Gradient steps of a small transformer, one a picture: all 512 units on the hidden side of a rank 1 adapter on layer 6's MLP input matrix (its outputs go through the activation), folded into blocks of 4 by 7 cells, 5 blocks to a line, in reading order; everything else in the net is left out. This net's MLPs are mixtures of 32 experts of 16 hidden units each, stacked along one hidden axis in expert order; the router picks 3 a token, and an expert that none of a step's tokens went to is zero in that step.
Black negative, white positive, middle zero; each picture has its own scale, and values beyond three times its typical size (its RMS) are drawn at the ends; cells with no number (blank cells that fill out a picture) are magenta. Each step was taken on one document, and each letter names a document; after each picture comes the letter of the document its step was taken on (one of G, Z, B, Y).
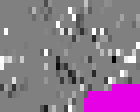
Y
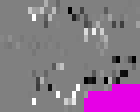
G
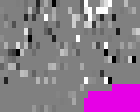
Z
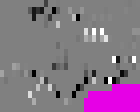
G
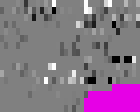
Z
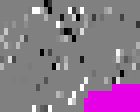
Y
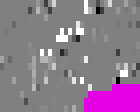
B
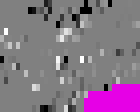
Y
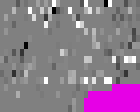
Z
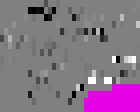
G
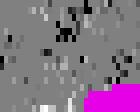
Y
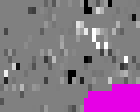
B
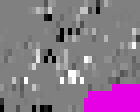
B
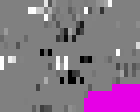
Y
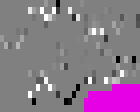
G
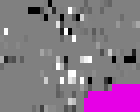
Y
